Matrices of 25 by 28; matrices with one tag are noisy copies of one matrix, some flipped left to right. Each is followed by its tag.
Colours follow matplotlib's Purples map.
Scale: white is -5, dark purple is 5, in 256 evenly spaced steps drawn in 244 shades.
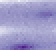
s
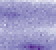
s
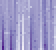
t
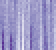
t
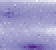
s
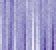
t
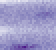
s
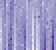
t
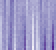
t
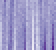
t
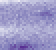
s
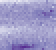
s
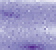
s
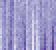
t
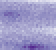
s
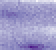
s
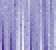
t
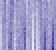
t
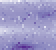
s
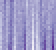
t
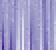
t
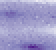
s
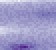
s
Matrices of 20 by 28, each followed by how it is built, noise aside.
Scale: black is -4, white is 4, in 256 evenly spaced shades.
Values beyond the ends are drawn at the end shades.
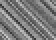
Toeplitz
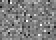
noise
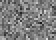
noise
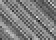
Toeplitz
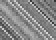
Toeplitz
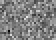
noise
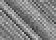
Toeplitz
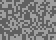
noise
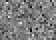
noise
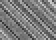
Toeplitz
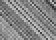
Toeplitz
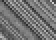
Toeplitz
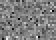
noise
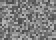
noise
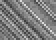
Toeplitz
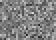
noise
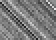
Toeplitz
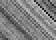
Toeplitz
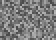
noise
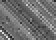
Toeplitz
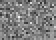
noise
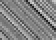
Toeplitz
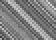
Toeplitz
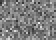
noise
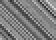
Toeplitz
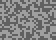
noise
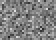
noise
